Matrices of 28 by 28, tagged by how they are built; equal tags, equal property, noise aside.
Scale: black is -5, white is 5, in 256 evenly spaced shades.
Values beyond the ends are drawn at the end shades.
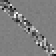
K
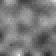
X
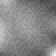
X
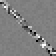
K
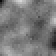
X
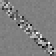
K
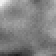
X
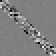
K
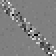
K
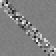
K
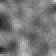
X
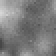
X
